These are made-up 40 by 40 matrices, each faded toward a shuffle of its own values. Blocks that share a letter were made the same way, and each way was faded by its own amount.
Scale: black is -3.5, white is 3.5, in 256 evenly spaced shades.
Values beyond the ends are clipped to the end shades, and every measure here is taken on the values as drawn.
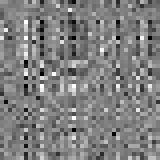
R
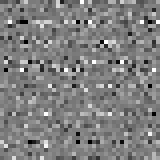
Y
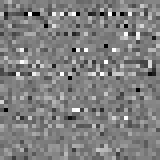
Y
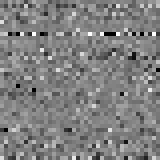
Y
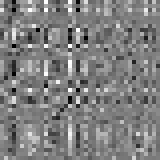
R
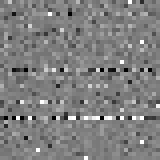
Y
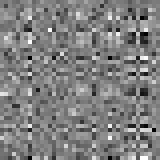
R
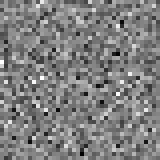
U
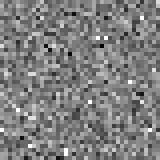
U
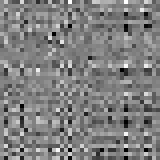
R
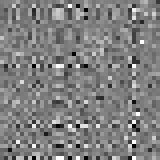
R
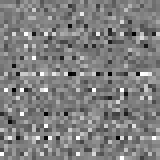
Y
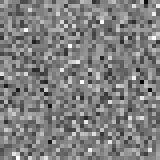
U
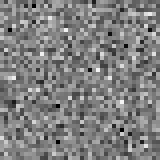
U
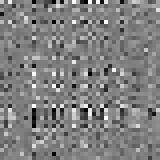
R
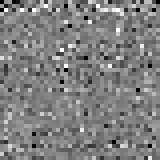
Y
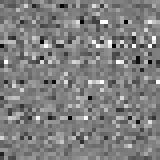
Y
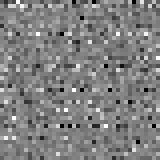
Y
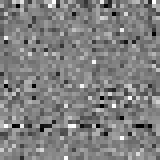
Y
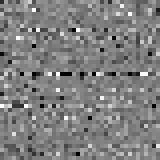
Y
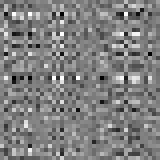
R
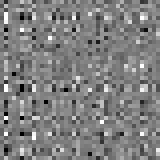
R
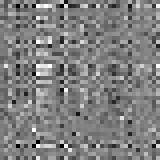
R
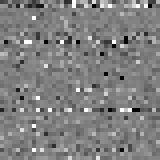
Y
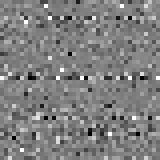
Y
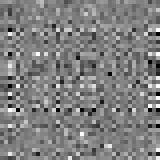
R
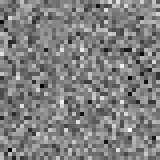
U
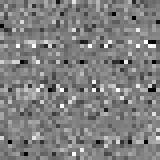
Y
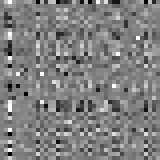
R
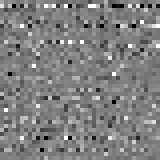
Y
